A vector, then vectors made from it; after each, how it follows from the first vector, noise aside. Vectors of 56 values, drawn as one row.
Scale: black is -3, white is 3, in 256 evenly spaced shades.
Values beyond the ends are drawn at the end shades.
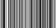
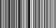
wrapped around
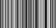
wrapped around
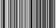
copied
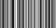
wrapped around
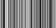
copied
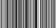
wrapped around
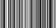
copied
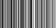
wrapped around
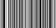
copied
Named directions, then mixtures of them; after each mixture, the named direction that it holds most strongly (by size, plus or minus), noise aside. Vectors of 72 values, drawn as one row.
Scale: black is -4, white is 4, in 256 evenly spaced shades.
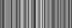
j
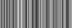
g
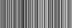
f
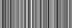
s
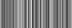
g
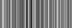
s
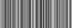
j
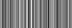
s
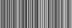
f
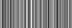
s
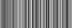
g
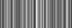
j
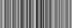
j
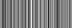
s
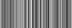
s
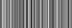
s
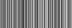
f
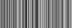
g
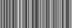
g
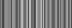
j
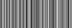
s
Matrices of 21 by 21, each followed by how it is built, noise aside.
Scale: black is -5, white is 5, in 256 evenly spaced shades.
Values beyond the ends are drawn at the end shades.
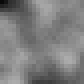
smooth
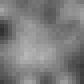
smooth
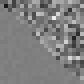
upper triangular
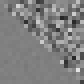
upper triangular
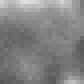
smooth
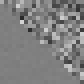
upper triangular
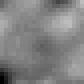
smooth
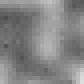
smooth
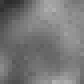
smooth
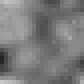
smooth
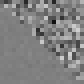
upper triangular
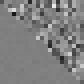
upper triangular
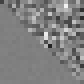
upper triangular
